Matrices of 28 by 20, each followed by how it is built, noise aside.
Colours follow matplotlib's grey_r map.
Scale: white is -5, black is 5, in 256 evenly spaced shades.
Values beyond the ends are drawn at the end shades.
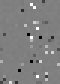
sparse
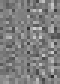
low rank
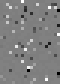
sparse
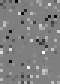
sparse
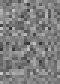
low rank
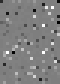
sparse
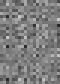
low rank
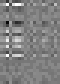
low rank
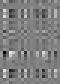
low rank
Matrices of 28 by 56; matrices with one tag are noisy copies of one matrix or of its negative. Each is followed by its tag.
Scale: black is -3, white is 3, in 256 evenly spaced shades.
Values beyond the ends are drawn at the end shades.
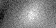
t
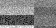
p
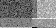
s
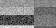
p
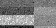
p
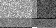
s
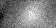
t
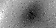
t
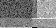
s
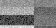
p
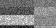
p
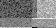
s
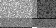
s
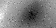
t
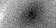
t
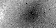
t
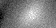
t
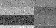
p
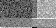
s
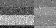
p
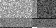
s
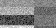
p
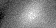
t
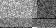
s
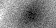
t
